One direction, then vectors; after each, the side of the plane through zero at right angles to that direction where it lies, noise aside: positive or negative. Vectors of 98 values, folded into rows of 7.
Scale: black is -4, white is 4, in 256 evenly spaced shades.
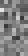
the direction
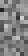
negative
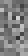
positive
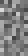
positive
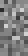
negative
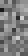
negative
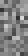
negative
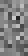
negative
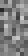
negative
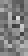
positive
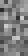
negative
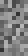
negative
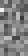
positive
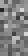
negative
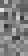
positive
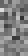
positive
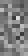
positive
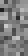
negative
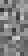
negative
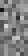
negative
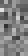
positive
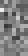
positive
